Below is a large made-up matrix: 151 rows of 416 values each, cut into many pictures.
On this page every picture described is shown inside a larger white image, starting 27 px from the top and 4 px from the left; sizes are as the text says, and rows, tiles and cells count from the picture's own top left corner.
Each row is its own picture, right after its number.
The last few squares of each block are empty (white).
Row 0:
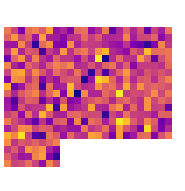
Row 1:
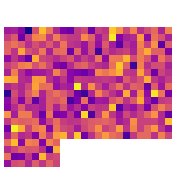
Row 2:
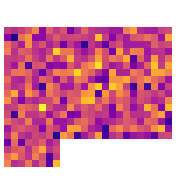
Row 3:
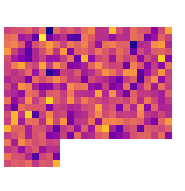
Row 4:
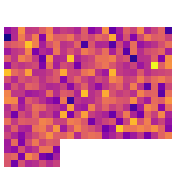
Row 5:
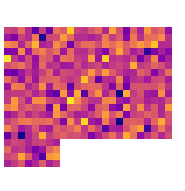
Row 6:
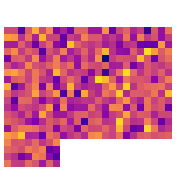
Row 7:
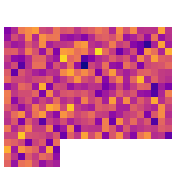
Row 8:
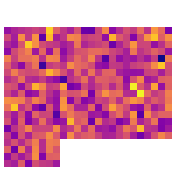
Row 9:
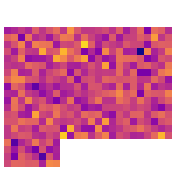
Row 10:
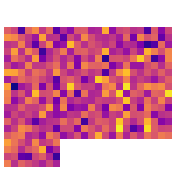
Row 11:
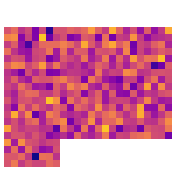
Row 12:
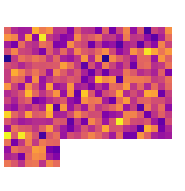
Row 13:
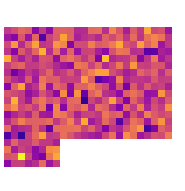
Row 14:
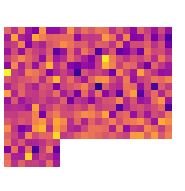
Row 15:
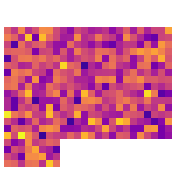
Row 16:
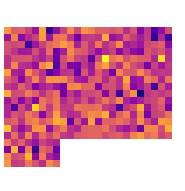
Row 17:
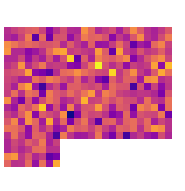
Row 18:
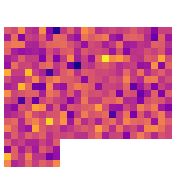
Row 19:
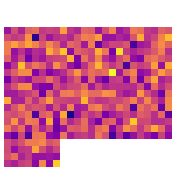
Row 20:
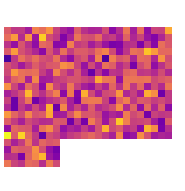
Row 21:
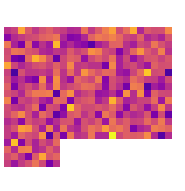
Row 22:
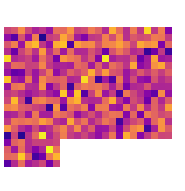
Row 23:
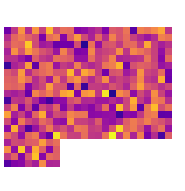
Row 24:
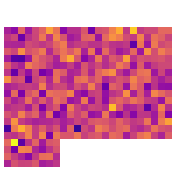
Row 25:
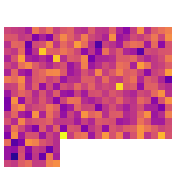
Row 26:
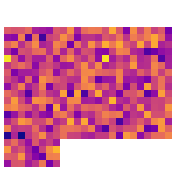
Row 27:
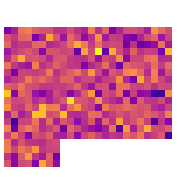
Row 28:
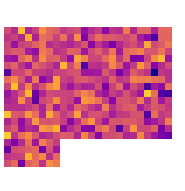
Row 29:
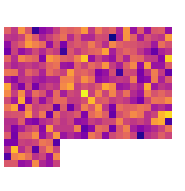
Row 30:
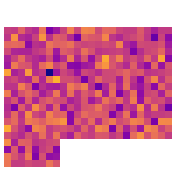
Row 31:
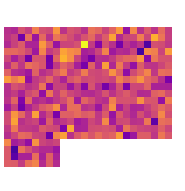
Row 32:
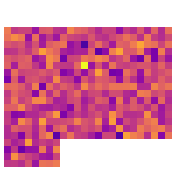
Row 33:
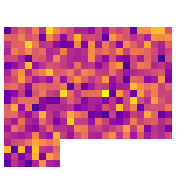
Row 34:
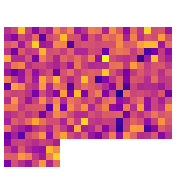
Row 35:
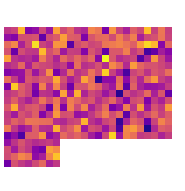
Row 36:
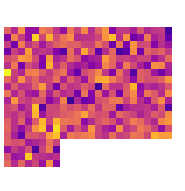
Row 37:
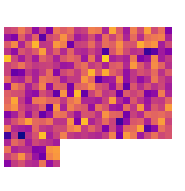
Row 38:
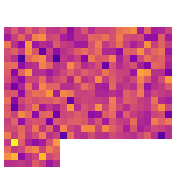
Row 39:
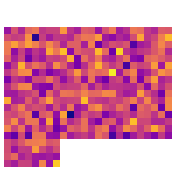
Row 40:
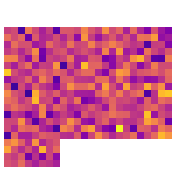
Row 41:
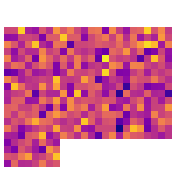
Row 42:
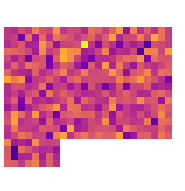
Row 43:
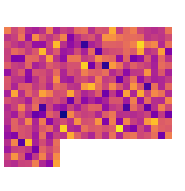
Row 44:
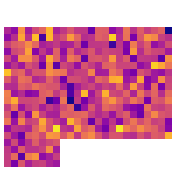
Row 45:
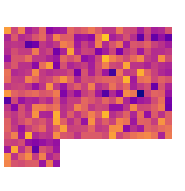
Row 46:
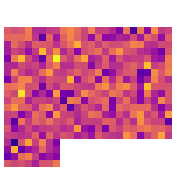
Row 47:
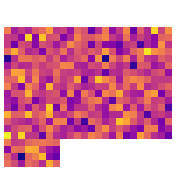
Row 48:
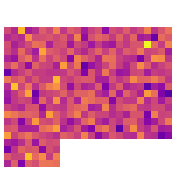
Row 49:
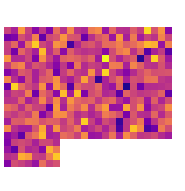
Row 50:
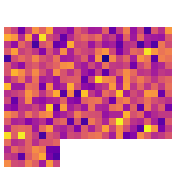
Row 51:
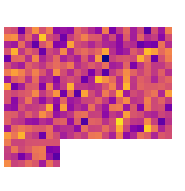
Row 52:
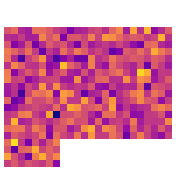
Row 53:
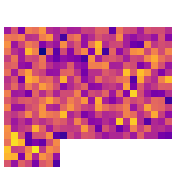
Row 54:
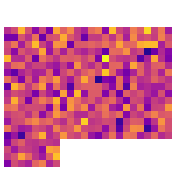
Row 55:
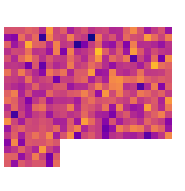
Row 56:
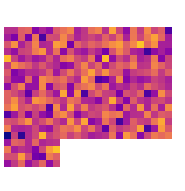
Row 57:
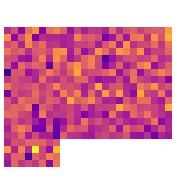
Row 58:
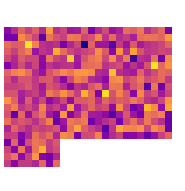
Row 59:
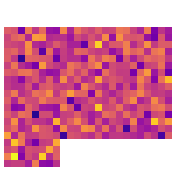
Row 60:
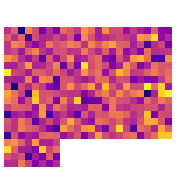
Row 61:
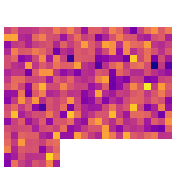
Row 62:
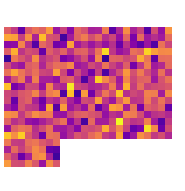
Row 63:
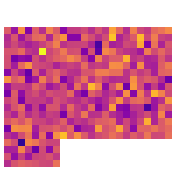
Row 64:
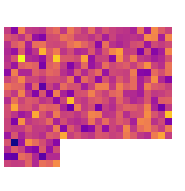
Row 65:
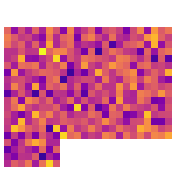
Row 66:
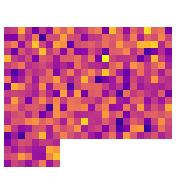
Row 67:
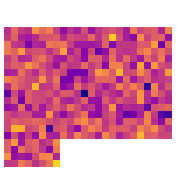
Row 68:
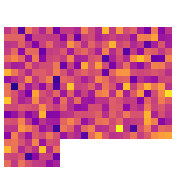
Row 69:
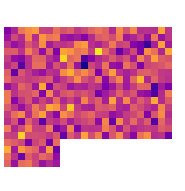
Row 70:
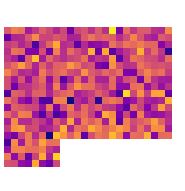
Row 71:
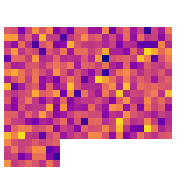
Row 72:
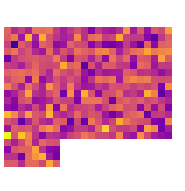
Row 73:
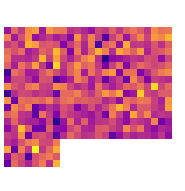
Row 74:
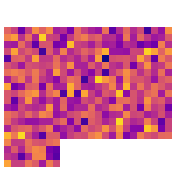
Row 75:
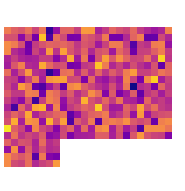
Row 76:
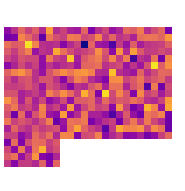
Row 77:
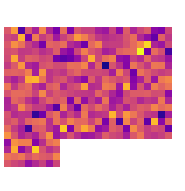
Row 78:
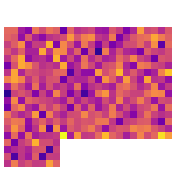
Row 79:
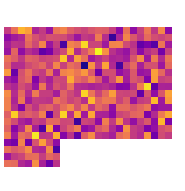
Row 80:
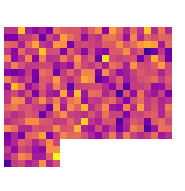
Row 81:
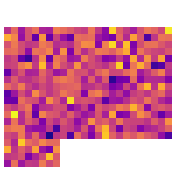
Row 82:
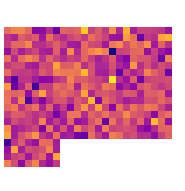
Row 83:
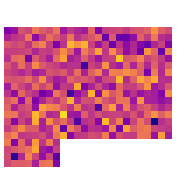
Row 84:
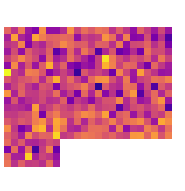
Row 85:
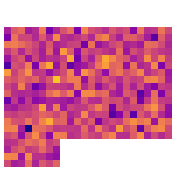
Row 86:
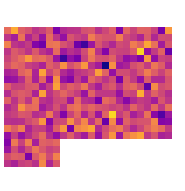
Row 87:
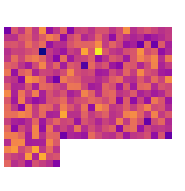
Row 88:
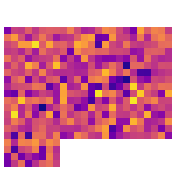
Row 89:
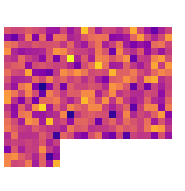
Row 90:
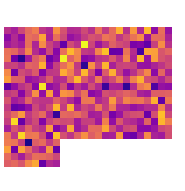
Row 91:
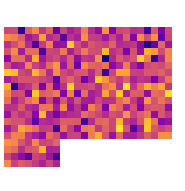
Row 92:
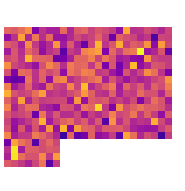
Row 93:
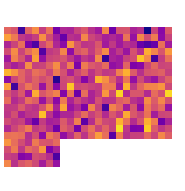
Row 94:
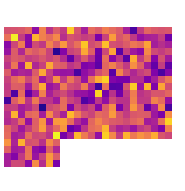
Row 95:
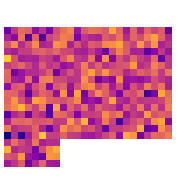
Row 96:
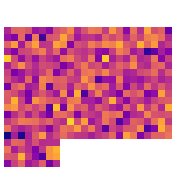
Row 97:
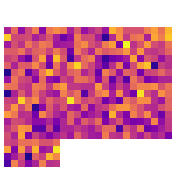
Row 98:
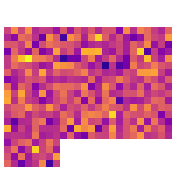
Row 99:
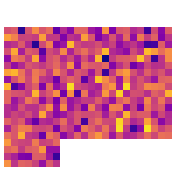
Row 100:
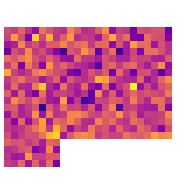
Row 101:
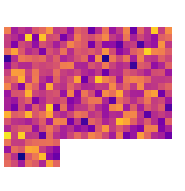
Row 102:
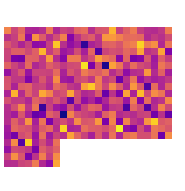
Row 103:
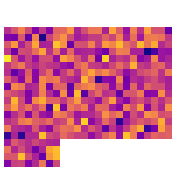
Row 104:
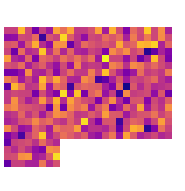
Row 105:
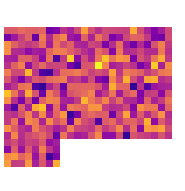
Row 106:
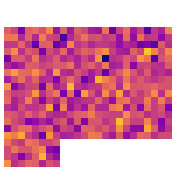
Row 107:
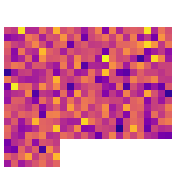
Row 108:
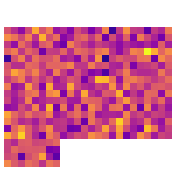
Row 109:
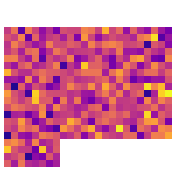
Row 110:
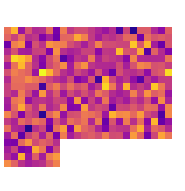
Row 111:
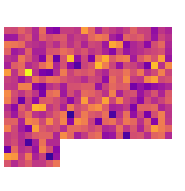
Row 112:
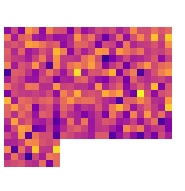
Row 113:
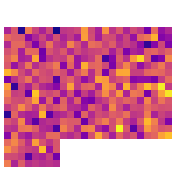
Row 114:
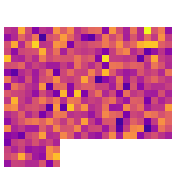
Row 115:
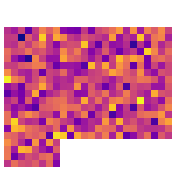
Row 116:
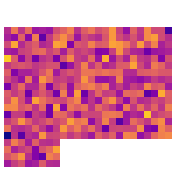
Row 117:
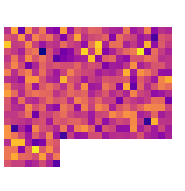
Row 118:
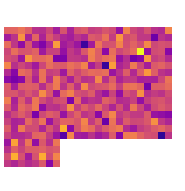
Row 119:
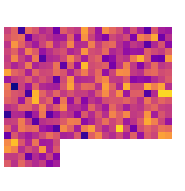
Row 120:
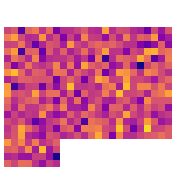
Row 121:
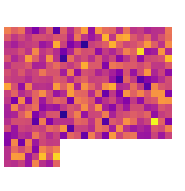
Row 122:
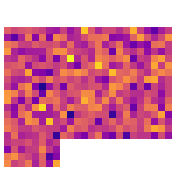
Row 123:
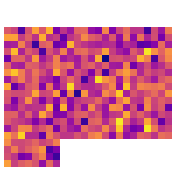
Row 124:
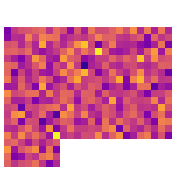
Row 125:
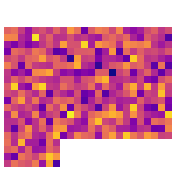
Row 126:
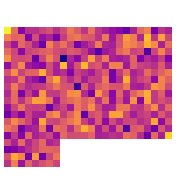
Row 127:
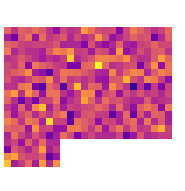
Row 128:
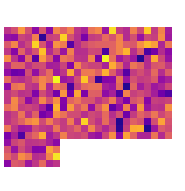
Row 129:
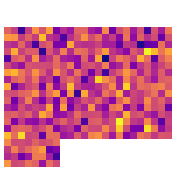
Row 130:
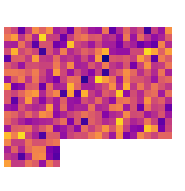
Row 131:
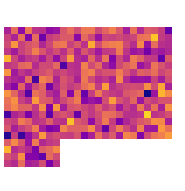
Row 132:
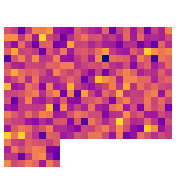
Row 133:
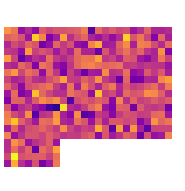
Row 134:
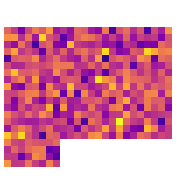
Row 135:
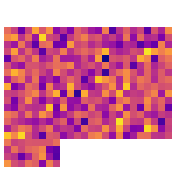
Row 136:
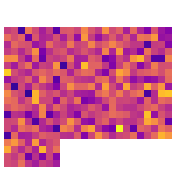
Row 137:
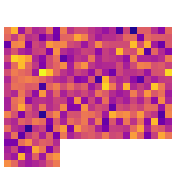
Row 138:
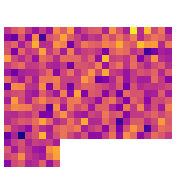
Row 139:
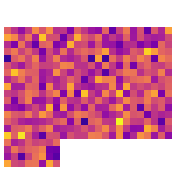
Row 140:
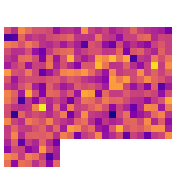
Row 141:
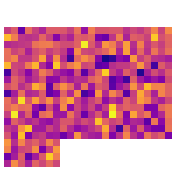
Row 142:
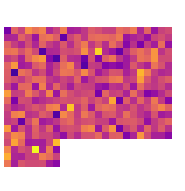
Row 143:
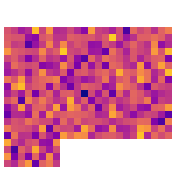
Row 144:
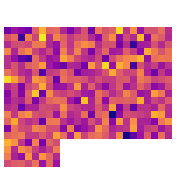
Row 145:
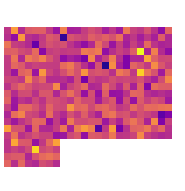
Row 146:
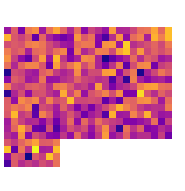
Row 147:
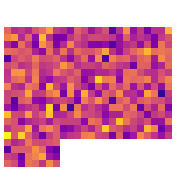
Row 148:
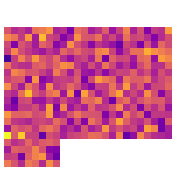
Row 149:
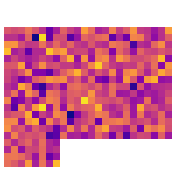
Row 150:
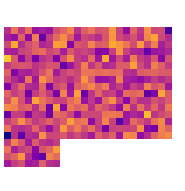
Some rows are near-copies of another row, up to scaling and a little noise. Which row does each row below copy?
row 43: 102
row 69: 7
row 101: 47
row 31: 42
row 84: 14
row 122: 89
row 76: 58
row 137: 110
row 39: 19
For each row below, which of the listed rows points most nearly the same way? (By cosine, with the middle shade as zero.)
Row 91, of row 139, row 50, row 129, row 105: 129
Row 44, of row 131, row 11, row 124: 131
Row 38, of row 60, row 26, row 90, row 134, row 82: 90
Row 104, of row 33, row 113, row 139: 33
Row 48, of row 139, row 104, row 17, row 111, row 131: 104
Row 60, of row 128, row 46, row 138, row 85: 46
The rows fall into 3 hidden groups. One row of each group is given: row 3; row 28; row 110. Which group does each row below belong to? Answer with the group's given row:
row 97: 3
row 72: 28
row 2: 3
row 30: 3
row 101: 28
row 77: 110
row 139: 28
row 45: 3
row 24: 110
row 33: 3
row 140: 3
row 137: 110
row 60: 28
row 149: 3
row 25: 110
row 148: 28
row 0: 28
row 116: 28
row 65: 110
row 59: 110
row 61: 3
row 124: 110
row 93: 28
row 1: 110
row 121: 110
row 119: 28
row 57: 3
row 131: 28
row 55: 3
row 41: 28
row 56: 28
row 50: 28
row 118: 110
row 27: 110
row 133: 110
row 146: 3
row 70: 110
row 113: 28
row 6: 28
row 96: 28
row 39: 3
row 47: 28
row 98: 110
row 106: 28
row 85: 3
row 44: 3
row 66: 28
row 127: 3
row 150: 28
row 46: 110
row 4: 3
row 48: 28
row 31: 110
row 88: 3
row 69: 110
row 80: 28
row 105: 3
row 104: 28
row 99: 28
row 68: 28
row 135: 28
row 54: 28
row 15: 28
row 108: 28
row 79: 110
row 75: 3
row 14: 3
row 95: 28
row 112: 3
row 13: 28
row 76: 3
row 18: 3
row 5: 28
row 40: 28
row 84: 3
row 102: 110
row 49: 28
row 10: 28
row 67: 110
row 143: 110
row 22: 28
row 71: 28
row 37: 28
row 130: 28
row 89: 3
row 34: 28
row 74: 28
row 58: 3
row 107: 28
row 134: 28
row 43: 110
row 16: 3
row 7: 110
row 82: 110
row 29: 110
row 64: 110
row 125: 3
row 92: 110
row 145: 110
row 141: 3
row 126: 110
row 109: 28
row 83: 110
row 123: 28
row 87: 110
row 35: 28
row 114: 28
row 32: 110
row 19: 3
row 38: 110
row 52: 110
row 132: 28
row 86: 110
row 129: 28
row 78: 110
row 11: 3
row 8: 3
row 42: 110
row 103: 28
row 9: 110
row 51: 28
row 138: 28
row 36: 3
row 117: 110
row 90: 110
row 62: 28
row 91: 28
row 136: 28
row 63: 110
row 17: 3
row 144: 110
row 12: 28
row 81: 3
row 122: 3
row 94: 3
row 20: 28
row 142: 110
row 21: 110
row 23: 3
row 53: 110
